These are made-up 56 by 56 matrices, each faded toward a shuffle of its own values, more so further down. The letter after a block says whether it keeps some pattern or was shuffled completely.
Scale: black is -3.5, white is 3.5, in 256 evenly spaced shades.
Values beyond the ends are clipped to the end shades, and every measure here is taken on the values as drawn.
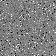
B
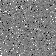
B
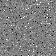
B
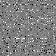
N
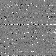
N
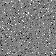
B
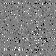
N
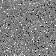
B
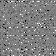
N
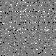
N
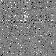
N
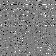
N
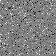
B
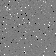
B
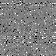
N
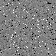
B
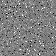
B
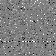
N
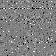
N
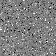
B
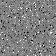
B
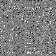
N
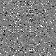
N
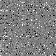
N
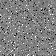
B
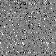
N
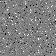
B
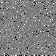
N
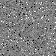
B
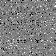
N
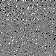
N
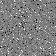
B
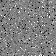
B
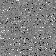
N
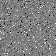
B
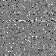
N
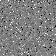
B
